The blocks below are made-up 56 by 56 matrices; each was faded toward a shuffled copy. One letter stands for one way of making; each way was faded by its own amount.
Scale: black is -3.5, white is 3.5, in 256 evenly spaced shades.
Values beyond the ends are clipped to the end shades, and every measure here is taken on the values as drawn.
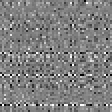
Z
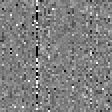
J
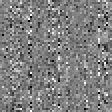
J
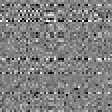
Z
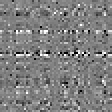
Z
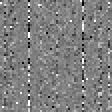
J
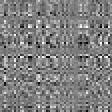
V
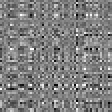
V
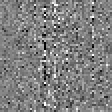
J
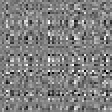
V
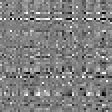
Z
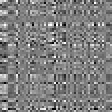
V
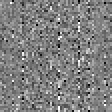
J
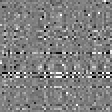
Z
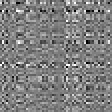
V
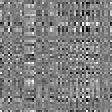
V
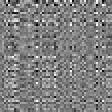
V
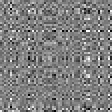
V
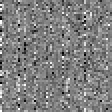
J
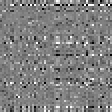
Z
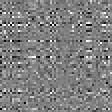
Z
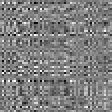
V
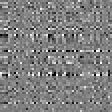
Z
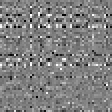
Z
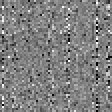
J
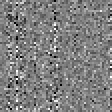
J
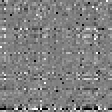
Z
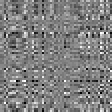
V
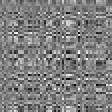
V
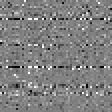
Z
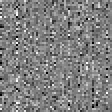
J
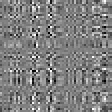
V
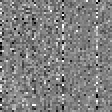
J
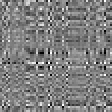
V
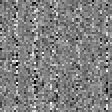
J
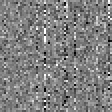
J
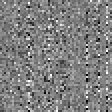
J
